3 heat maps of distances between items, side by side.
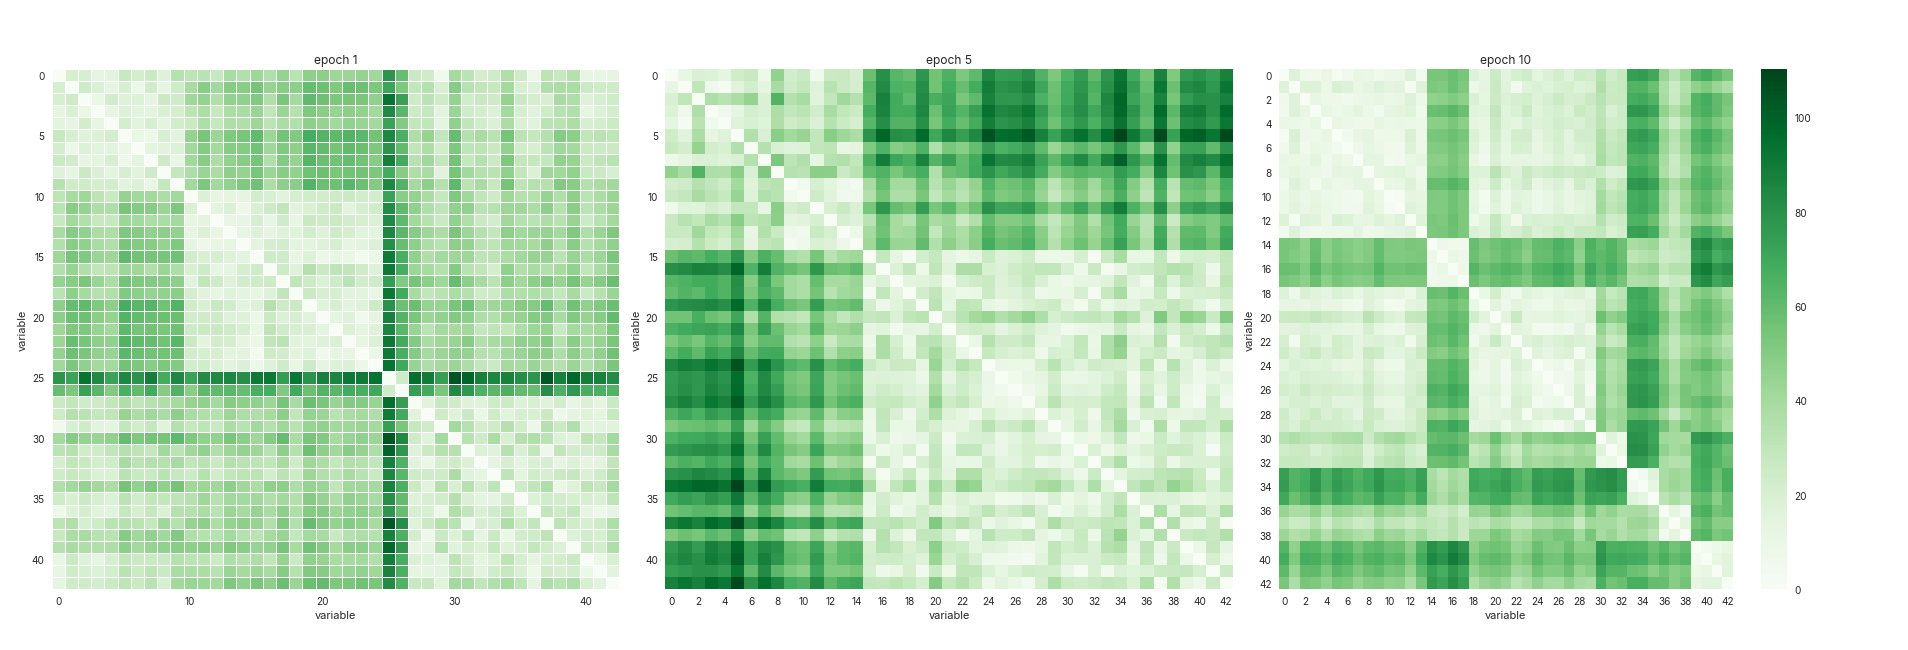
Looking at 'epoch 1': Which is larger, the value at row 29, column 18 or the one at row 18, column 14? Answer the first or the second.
the first
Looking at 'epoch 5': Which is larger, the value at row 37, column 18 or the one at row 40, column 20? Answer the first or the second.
the second
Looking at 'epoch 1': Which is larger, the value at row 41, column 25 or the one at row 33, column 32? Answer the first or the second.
the first
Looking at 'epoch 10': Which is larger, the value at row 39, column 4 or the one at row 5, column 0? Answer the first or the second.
the first
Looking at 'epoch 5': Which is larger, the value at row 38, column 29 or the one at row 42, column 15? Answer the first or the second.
the second
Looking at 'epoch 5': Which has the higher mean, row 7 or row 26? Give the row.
7
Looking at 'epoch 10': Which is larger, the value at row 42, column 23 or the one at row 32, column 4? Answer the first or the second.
the first
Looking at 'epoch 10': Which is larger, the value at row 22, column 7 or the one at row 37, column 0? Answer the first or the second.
the second
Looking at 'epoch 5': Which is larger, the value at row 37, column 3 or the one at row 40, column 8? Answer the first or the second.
the first
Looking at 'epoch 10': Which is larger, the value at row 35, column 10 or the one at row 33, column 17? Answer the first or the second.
the first
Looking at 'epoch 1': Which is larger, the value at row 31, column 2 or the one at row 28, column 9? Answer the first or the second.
the second
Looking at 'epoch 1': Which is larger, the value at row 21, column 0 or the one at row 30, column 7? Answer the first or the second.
the second
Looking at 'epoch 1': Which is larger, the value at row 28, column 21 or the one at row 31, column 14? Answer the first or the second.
the second
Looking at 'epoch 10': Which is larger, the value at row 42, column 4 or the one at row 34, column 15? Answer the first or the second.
the first
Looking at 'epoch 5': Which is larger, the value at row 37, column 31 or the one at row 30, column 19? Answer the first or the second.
the first
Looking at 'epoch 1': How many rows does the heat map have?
43
